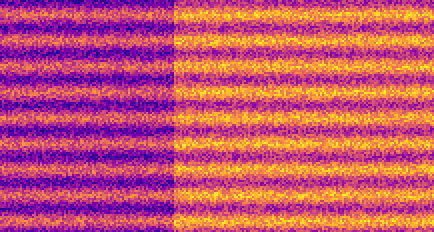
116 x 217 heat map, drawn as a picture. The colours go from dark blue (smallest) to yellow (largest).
Overall the values sit about 50% of the way up the scale. Stripes running across repeat 9 times from top to bottom. The right part is higher, past a seam about 40% of the way across.
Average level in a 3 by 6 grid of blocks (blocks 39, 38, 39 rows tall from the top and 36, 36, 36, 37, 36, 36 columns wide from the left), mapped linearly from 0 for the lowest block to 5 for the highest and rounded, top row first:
0 0 3 5 5 5 | 0 0 3 5 5 5 | 0 0 3 5 5 5
